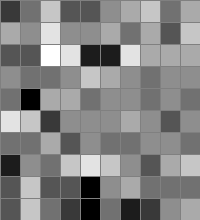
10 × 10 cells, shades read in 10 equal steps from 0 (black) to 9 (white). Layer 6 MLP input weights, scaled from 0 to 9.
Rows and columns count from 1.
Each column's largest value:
8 7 9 8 8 7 8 7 6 7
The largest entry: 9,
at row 3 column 3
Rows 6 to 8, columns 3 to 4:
2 5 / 6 3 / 4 7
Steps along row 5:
down up same down up same down up down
